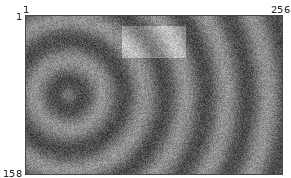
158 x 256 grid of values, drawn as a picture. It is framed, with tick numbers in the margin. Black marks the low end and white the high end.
Concentric rings centre on the middle left. There is no overall slope. An odd patch, higher than its surroundings, sits in the top middle. The ninth with the highest average is the top middle.
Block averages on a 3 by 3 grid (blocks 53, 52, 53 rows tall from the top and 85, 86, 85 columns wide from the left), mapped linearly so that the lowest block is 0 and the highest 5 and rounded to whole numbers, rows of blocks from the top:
1 5 0 | 1 0 0 | 1 0 0
